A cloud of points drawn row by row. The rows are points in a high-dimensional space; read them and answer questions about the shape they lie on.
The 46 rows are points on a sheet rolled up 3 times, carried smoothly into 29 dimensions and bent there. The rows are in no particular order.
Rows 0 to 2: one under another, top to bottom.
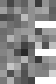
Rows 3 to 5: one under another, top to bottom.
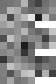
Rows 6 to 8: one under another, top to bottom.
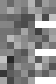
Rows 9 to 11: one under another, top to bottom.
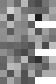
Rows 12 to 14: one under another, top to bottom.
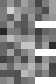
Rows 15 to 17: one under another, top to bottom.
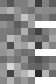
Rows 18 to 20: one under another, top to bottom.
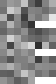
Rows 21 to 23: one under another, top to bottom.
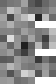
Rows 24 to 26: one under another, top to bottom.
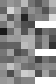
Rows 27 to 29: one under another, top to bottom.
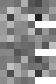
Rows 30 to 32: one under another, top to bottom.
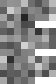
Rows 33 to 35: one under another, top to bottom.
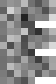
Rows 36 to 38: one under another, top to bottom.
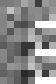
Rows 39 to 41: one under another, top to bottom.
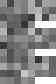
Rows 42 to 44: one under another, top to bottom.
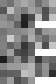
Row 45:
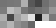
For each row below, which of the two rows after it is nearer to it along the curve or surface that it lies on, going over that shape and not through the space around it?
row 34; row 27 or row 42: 42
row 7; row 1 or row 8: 1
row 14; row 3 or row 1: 3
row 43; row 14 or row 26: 26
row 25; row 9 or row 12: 9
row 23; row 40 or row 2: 40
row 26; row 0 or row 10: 0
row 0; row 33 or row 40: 40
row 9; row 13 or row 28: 13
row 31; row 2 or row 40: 40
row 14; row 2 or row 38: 38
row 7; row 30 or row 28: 28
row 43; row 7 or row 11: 7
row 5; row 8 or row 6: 8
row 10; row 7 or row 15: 7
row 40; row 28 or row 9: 28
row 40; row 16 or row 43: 43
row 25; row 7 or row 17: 17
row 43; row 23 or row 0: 0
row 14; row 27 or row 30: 27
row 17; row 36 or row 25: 25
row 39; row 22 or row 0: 22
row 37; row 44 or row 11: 11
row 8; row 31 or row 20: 31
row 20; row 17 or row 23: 23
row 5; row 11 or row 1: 11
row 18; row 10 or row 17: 10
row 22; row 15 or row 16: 16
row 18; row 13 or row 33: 33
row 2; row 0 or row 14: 0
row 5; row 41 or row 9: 9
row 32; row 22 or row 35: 22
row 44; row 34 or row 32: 32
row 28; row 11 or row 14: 11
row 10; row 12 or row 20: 12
